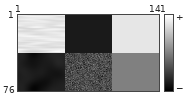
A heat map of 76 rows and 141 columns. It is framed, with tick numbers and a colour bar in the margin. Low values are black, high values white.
The table splits into 2 rows of 3 panels. Panel 1,1: very high, streaked across, faint in contrast. Panel 1,2: very low, flat. Panel 1,3: very high, flat. Panel 2,1: very low, smooth, faint in contrast. Panel 2,2: low, fine-grained. Panel 2,3: middling, flat.
